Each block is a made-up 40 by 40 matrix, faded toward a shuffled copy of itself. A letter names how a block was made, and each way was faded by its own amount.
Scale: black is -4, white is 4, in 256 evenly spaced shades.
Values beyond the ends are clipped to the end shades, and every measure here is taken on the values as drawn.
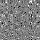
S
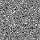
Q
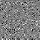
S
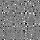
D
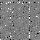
D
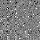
S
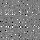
D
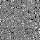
S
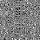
Q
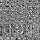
S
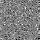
Q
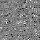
S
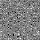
Q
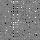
D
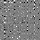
D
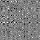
D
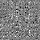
Q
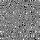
S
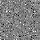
Q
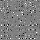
D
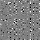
D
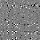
D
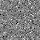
Q
